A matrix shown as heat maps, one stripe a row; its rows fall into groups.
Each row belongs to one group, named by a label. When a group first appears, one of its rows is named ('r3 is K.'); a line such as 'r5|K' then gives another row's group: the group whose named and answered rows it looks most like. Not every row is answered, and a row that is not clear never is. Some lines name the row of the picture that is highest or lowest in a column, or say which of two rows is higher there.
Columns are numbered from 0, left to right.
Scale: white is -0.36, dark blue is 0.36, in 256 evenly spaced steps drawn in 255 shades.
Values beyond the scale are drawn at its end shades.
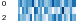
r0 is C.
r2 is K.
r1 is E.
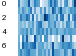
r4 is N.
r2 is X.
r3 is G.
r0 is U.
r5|E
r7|C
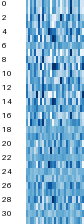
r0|E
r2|K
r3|K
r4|N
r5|X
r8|U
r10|E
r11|K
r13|U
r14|X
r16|E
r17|K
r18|G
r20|N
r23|N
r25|U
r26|N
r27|N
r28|X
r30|U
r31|N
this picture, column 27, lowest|7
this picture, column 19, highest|9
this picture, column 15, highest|9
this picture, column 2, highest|17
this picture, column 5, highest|13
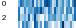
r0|X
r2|U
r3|E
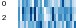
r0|E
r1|K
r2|K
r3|G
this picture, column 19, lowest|2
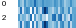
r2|K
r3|X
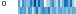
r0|K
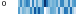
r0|X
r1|K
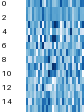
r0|C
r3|X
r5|X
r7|N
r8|G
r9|X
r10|N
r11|K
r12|U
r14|G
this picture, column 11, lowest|12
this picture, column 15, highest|3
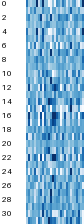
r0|U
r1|E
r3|G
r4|U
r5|U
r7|C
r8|U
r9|U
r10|K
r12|X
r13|N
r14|N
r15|E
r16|X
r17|X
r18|N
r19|G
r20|G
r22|X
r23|U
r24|E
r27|C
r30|K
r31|N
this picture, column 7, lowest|15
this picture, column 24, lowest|15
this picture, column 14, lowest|0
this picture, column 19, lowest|30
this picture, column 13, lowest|10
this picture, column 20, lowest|15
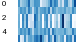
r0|U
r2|E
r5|G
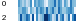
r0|K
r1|N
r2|X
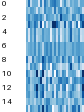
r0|X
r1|N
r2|C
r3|X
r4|E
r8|G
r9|E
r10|U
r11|C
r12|U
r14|G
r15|K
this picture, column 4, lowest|14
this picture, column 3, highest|8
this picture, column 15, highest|3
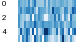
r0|U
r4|X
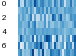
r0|G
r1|N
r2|K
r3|U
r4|G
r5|X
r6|G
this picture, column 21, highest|2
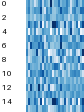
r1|C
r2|G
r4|E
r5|C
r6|K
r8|K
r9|X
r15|U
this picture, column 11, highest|12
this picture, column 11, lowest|7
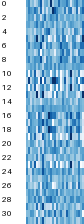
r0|C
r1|X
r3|U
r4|G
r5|U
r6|C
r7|K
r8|C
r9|N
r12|E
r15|G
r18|N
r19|E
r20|N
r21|X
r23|E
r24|G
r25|K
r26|K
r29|U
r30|N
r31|U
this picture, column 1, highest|11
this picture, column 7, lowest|7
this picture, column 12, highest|0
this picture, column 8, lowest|11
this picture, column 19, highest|11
